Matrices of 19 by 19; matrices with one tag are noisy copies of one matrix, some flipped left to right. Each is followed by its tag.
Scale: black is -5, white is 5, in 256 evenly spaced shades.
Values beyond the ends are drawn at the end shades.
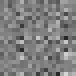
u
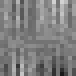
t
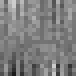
t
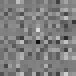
u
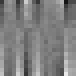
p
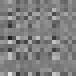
u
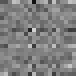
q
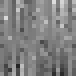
t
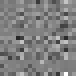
u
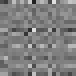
q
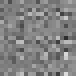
u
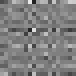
q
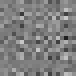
u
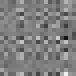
u
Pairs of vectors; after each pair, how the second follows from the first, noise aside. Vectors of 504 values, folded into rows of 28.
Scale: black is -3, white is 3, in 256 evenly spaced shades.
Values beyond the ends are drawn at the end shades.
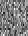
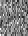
wrapped around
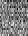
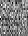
wrapped around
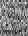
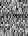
wrapped around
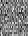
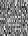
wrapped around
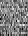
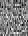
wrapped around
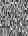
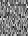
wrapped around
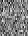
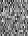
copied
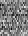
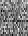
wrapped around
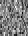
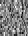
copied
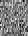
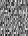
wrapped around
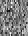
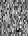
wrapped around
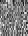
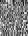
copied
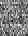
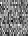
copied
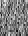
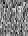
wrapped around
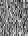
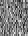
copied
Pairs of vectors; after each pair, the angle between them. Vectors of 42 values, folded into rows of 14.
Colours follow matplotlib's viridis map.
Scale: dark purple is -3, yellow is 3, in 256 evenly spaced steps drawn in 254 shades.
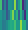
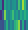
orthogonal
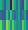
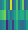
nearly opposite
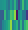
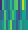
partly aligned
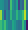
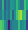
partly aligned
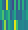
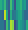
partly opposed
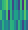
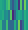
partly aligned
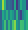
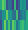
nearly parallel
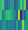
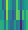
orthogonal
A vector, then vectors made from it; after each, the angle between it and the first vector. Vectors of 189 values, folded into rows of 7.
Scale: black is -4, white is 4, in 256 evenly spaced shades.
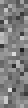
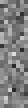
nearly parallel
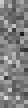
partly aligned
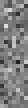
orthogonal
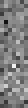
partly opposed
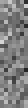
partly aligned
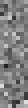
orthogonal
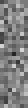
nearly opposite
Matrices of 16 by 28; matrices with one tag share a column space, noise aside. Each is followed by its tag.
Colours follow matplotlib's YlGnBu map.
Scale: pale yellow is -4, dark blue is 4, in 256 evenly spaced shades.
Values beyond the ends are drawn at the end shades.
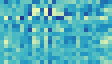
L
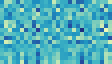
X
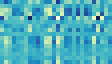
L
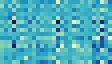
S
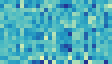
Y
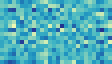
X
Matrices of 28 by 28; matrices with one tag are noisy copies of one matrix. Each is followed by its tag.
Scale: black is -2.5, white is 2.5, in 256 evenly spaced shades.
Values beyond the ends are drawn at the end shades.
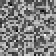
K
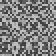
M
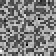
K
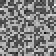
K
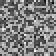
K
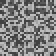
K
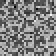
K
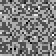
M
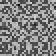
M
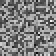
K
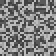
K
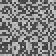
M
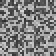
K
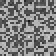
K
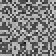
M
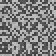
M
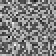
M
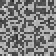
K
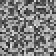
K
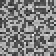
K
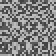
M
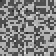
K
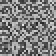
M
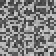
K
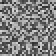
M
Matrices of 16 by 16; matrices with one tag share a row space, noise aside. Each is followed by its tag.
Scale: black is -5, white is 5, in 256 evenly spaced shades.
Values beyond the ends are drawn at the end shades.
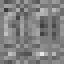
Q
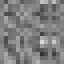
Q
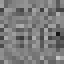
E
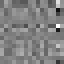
E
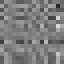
E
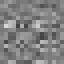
Q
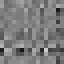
E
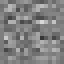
Q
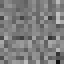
E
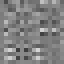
Q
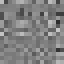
E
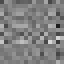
E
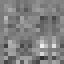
Q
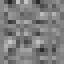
Q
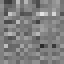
Q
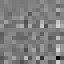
E
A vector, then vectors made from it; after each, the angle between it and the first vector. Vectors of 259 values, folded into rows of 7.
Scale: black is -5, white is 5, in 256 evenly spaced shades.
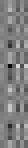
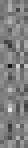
nearly parallel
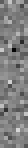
orthogonal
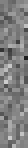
partly opposed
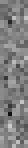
partly opposed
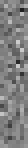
partly aligned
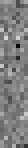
orthogonal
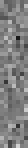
partly opposed
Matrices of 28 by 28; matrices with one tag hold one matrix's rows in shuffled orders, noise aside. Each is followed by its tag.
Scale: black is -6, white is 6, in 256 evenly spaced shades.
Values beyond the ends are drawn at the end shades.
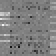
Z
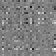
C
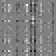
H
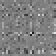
C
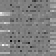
Z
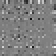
C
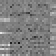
Z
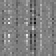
H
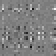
C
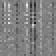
H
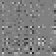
C
